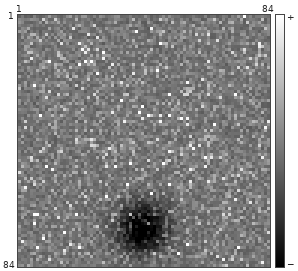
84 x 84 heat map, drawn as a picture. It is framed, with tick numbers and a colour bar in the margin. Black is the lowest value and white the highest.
On average the colour sits 50% of the way up the scale. No regular stripes run through it. The halves do not mirror each other. The ninth with the lowest average is the bottom middle. No single row or column stands out from its neighbours. One dip sinks in the bottom middle.
